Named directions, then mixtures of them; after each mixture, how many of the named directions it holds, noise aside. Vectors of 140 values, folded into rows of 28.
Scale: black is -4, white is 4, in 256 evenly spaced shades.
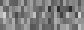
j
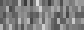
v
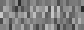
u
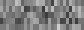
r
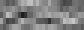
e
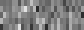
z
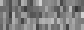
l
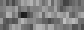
one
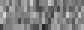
three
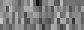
three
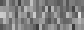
three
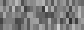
one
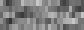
two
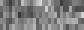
two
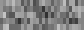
three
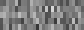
three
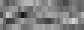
one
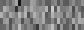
two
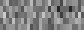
one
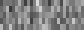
one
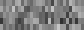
one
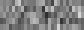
one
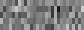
two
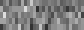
two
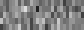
one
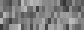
three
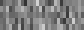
three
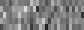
one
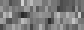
three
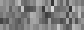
one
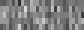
two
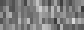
three
